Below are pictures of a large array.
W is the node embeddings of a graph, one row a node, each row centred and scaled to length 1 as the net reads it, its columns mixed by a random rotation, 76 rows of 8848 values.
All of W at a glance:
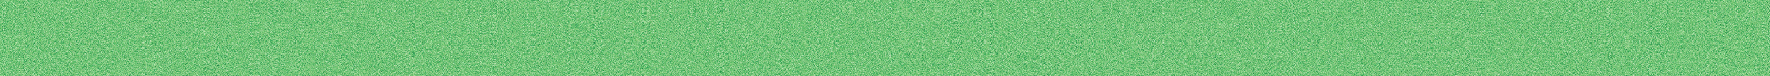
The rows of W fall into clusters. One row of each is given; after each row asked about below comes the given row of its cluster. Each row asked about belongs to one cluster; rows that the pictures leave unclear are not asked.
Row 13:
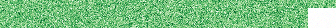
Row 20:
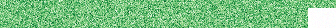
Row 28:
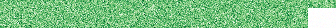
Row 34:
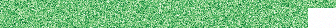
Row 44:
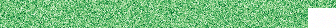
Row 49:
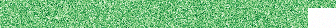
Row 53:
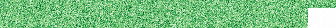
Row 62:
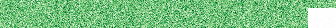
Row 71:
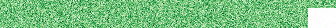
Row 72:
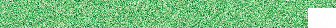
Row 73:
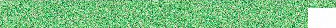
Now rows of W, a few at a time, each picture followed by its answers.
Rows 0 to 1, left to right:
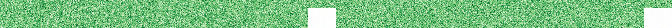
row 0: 71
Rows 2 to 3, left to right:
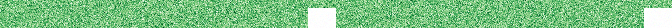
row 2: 13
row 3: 72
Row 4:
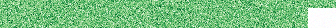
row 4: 73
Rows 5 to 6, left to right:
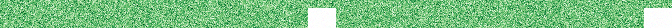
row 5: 44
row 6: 72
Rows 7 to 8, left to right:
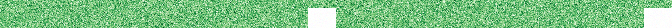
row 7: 13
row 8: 34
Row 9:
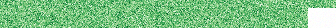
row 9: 73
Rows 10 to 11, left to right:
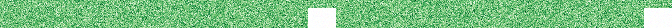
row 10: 72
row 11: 72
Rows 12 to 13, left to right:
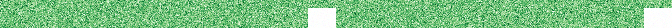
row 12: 34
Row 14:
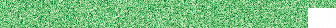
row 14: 20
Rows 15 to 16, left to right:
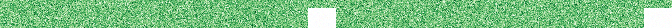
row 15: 49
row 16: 34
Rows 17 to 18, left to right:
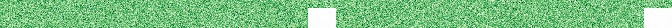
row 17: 28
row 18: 73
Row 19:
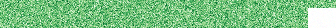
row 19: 62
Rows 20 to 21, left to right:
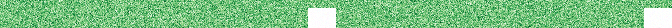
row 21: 72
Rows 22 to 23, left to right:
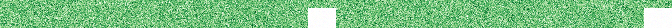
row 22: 49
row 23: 44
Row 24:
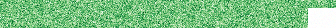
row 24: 53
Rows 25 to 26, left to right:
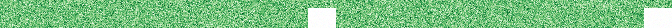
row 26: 44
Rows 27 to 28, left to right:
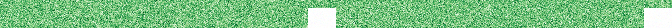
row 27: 53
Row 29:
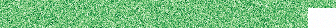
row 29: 73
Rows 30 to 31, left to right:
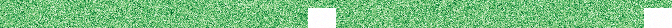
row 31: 34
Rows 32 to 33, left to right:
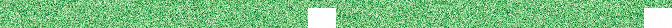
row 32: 49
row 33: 44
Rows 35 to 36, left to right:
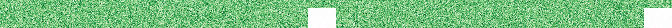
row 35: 71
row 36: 28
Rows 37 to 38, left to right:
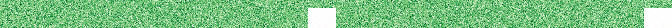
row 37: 73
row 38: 72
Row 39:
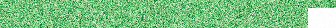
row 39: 53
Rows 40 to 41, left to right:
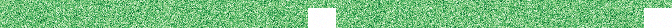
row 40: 72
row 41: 20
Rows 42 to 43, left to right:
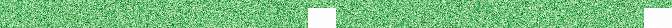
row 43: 34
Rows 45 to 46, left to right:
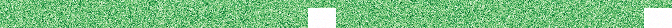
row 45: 71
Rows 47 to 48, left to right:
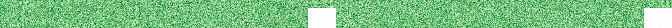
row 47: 28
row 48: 28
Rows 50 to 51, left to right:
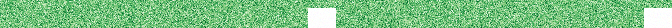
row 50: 62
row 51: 20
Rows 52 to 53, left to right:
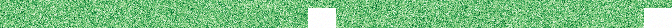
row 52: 44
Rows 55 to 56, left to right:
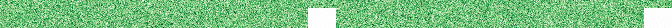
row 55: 13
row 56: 44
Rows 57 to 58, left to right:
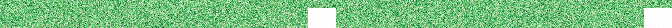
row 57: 13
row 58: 71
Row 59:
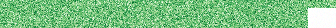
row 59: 49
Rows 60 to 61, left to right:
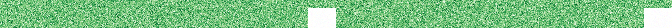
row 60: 73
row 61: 34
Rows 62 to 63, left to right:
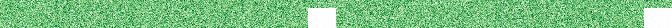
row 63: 49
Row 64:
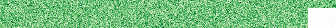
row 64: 13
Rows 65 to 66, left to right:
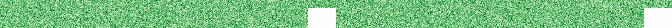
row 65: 53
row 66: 44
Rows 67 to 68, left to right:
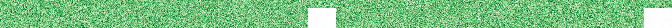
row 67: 71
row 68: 13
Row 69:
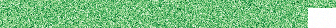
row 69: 73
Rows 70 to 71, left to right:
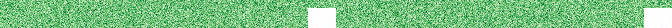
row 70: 62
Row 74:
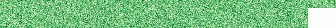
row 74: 28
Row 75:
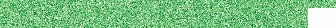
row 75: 49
